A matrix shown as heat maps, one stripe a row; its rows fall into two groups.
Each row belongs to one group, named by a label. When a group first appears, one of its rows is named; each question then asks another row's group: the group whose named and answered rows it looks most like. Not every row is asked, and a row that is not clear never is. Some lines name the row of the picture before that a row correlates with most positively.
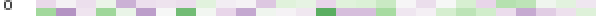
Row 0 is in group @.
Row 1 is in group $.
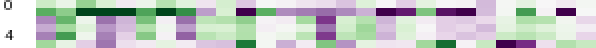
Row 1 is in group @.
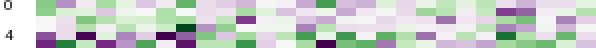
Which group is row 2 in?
@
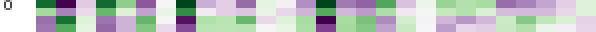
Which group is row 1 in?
$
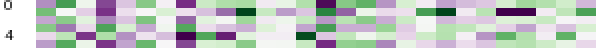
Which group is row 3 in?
$
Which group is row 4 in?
@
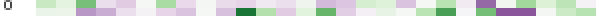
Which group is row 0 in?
@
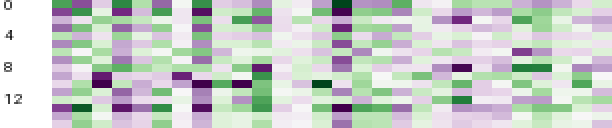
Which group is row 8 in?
@
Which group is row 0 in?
$
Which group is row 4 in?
$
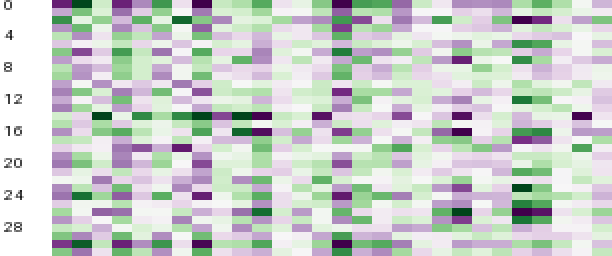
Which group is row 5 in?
@
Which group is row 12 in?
@
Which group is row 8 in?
$
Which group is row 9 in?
$
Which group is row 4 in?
$
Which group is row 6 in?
$
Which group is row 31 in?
$
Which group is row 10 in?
@
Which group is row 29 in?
$
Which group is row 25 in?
@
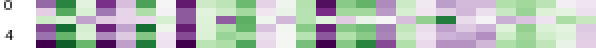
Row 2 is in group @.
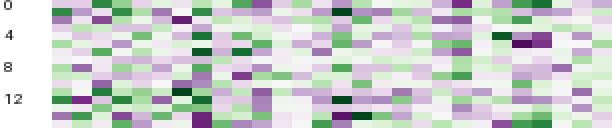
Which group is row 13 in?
@
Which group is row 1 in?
$
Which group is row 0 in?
@
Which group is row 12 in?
$
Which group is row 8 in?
$
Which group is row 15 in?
@
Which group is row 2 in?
@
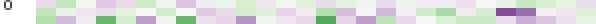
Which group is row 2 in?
$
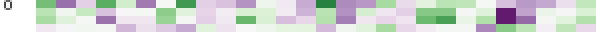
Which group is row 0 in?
$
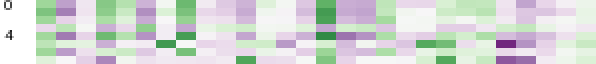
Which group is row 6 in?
$
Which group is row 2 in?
$
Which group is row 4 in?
$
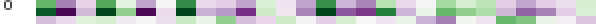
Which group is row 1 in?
$
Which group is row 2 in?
@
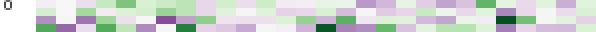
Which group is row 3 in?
$
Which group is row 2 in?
@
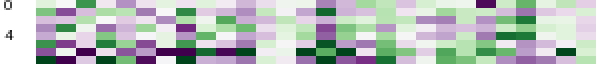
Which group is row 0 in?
@
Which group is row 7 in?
$
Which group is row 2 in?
@
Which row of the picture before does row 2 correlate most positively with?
2
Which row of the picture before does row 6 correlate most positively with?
2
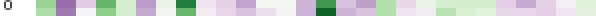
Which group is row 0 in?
$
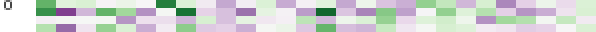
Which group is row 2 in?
@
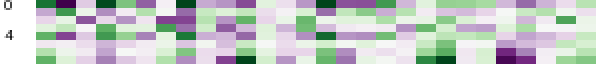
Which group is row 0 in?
$
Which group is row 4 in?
$
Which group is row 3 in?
@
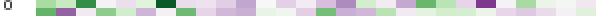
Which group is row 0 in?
@
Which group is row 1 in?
$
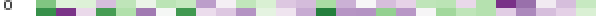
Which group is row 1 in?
$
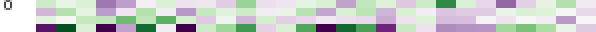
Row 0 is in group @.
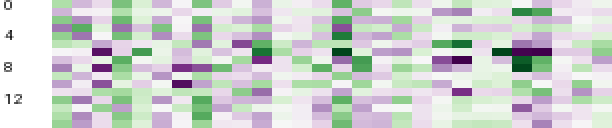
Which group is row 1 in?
@
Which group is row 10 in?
@
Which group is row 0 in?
$
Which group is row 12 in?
$
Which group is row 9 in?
$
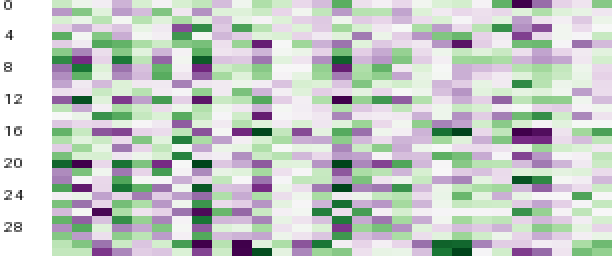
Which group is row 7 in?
$
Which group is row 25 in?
$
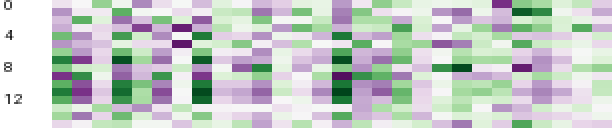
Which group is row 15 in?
@
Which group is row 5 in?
@
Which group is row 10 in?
$
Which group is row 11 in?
$
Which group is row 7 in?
$
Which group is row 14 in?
$
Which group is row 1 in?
@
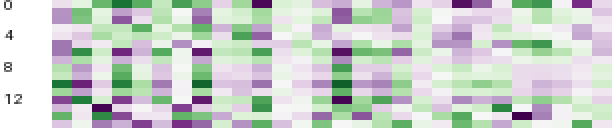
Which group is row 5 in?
@
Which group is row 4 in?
@
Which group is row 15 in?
@
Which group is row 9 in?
$
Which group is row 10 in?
$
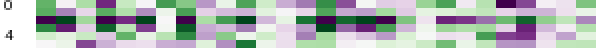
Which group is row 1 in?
$
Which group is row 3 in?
$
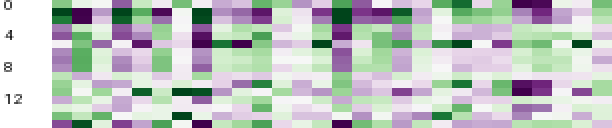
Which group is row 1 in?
$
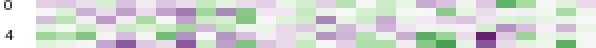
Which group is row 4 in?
@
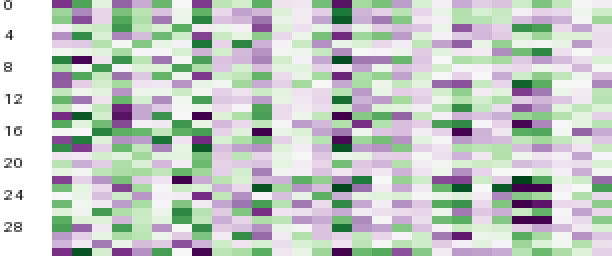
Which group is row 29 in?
@
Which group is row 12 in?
$
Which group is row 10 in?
@
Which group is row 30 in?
@
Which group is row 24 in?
@
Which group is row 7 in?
$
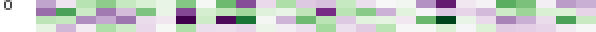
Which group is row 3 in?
$
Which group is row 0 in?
@
